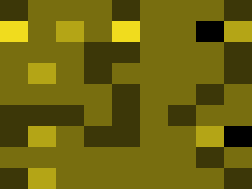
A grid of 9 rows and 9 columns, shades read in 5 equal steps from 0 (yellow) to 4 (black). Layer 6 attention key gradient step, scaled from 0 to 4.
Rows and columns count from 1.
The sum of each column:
20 16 18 21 21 18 19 21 23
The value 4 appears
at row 2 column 8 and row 7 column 9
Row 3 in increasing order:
2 2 2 2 2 2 3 3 3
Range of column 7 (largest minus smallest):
1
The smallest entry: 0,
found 2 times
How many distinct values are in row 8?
2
